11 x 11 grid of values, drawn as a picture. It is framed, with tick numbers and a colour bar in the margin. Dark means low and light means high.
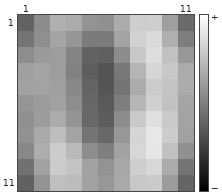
The middle left is the calmest part. Upright stripes repeat 2 times across the table. Overall the values sit about 60% of the way up the scale.
